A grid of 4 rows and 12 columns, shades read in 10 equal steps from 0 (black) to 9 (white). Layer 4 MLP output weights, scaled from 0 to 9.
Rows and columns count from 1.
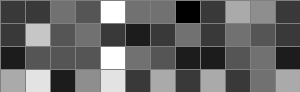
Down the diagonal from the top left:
2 7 3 5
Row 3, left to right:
1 3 3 3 9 4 3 1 1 3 4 1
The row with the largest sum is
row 4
